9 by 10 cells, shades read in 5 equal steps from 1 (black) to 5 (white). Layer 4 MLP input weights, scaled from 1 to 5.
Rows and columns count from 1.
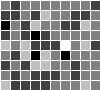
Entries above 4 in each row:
0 0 0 0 1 0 0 0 0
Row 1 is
3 2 3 3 3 3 3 3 3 2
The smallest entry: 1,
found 4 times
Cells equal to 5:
1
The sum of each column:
24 22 25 21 26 25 26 23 29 25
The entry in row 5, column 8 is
3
